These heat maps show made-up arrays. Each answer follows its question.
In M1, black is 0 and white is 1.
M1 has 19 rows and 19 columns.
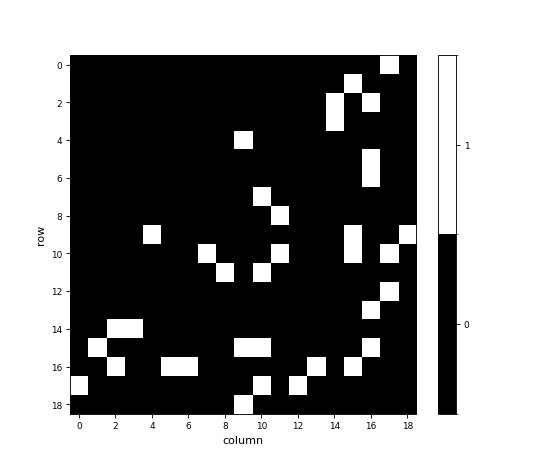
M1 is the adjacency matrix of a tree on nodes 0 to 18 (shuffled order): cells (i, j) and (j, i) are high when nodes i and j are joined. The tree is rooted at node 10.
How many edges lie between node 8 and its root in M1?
2
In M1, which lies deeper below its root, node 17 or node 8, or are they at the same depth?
node 8
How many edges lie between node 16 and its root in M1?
2
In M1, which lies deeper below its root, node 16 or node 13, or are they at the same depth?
node 13
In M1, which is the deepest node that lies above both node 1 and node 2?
15
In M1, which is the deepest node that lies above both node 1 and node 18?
15
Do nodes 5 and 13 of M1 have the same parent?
yes
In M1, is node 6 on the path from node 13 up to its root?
no
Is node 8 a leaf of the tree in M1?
yes
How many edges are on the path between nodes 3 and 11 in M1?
6
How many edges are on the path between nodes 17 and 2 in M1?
4
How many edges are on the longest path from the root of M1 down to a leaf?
5
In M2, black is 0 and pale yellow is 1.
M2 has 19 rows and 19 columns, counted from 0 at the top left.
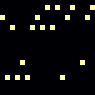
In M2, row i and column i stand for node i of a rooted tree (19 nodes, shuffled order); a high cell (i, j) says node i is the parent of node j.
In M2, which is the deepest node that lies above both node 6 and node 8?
5
